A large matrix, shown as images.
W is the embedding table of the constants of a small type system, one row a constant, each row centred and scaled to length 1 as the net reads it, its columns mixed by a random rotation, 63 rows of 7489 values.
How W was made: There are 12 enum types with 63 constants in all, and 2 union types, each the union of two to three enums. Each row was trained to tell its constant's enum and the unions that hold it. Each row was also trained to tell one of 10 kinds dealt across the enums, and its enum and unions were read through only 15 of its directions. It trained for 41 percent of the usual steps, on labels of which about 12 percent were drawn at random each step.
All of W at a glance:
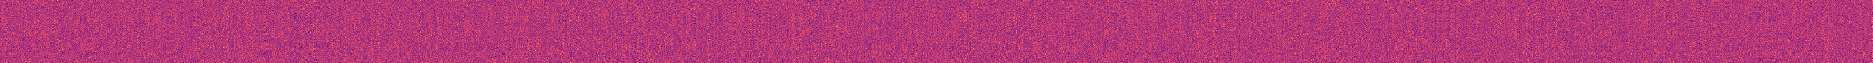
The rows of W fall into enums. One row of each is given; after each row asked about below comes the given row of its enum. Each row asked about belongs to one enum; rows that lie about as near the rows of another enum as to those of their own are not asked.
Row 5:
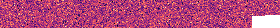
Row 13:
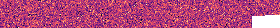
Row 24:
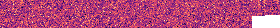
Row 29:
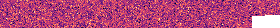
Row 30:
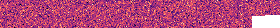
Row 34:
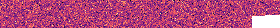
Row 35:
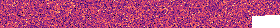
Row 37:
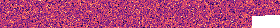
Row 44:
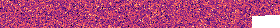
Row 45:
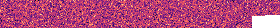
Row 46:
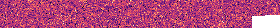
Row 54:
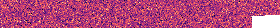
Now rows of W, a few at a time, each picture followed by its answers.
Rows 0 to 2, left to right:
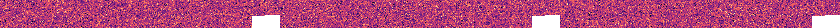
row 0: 5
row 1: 44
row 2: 13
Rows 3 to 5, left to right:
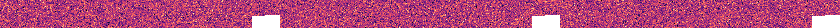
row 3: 44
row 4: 30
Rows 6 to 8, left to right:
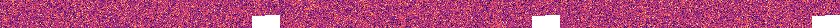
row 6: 24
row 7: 46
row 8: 45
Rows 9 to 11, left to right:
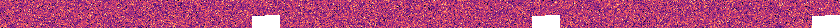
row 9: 37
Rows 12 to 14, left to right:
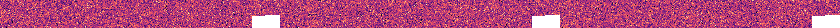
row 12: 24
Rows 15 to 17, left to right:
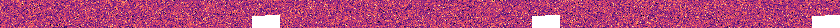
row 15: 34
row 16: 46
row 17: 29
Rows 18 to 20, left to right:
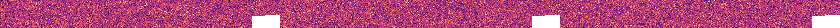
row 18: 13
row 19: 37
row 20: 29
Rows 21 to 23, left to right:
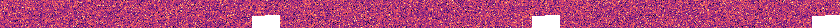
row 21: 29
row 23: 29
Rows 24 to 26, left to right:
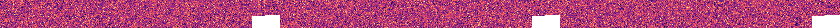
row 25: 5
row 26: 34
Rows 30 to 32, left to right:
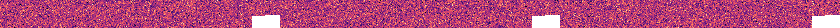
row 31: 5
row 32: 5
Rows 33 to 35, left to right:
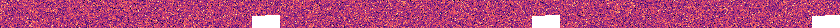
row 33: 34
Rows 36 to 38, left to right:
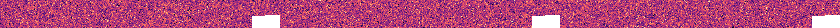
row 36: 13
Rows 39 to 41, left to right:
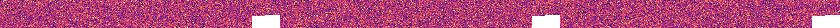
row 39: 45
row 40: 35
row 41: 24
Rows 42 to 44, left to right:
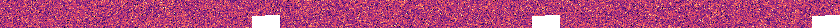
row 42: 45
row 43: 45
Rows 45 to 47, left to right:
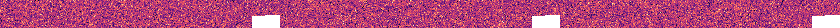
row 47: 13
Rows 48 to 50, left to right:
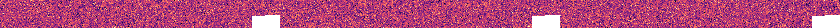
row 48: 44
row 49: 44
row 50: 24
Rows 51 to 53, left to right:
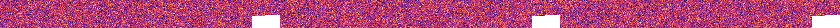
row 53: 54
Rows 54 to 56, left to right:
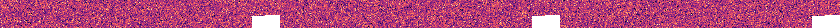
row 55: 46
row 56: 5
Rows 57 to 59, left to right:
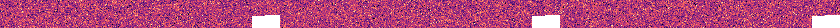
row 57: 46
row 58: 37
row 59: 34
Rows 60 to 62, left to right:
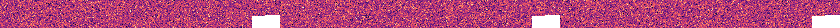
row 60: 34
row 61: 29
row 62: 45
